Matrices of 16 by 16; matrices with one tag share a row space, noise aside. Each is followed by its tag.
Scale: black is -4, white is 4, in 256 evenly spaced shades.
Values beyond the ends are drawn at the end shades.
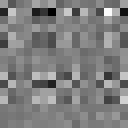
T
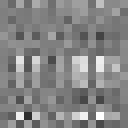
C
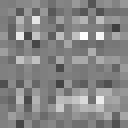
C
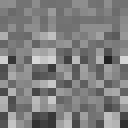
T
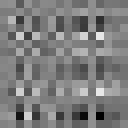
C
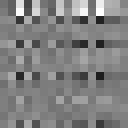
C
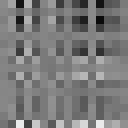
C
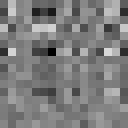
T
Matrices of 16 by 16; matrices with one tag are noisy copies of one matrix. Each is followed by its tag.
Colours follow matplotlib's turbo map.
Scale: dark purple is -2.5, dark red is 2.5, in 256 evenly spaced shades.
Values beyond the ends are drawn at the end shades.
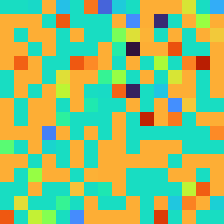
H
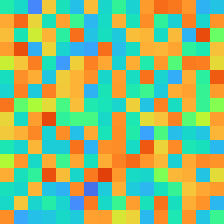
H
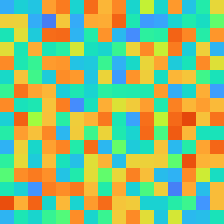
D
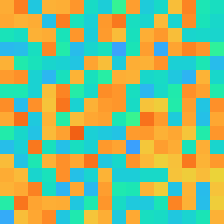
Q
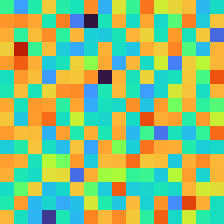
H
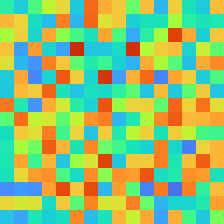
D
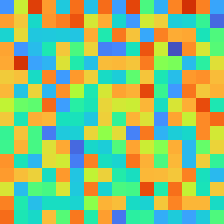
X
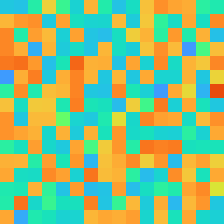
H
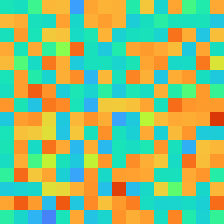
D
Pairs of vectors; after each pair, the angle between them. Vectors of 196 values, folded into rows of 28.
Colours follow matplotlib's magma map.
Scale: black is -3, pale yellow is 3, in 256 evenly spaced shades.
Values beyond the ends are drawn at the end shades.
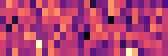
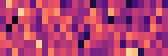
nearly parallel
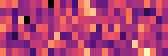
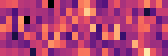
nearly parallel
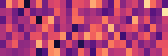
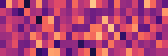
nearly parallel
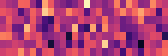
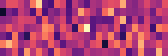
partly opposed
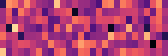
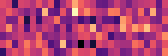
partly opposed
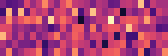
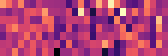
partly opposed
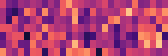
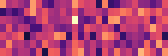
partly aligned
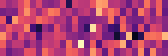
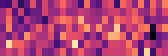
partly opposed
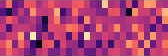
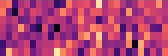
orthogonal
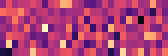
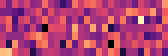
nearly opposite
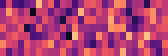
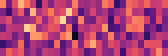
nearly opposite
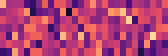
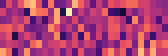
nearly opposite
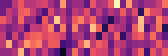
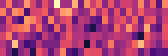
partly opposed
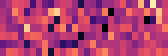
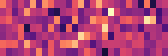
nearly opposite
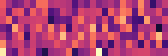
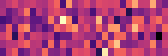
partly opposed
